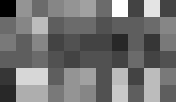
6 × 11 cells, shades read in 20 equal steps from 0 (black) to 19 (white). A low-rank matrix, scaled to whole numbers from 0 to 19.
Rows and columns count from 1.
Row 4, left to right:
7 7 8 6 5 6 6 5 8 5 6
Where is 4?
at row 3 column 10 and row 5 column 1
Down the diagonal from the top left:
0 10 10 6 11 10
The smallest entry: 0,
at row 1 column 1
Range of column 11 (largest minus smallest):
5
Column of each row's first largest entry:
8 3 3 3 2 8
